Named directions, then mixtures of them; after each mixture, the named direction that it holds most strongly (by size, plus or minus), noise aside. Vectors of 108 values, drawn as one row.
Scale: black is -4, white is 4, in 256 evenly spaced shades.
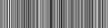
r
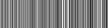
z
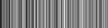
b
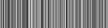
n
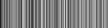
b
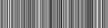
r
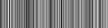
r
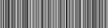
n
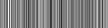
r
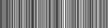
b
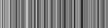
b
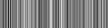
r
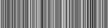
n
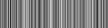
r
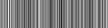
r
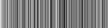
b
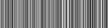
z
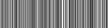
z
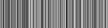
n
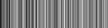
b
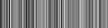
b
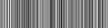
r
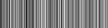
b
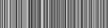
n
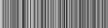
b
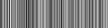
r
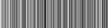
b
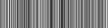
r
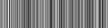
r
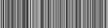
n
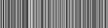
n
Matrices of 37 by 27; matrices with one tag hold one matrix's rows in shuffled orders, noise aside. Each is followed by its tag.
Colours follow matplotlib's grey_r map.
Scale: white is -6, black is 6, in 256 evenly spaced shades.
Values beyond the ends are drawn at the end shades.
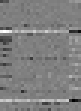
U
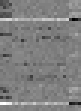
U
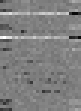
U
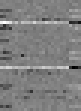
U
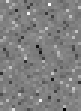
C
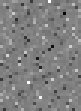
C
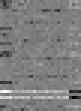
U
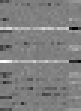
U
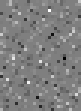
C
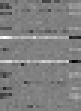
U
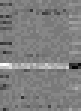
U
